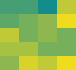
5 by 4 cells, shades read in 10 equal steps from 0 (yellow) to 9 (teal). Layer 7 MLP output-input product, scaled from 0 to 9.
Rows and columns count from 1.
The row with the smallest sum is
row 5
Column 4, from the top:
2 0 5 5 0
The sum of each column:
22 21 24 12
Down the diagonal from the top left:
7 5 4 5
